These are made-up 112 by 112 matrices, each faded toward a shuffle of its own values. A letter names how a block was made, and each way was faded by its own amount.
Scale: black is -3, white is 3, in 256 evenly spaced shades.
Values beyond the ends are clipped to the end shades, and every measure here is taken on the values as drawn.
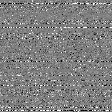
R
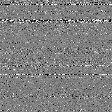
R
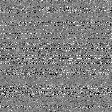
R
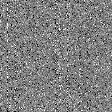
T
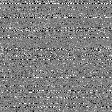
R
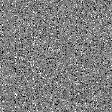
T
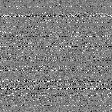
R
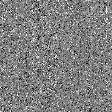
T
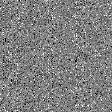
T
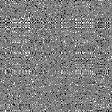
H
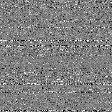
R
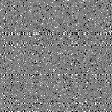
H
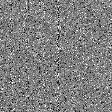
T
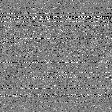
R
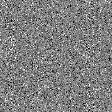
T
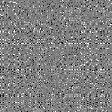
H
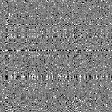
H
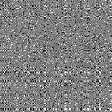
H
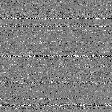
R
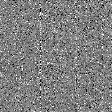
T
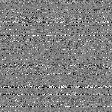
R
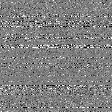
R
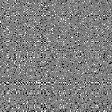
H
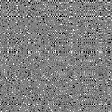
H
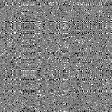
H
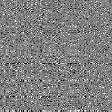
H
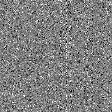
T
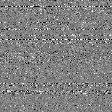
R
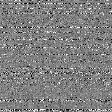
R
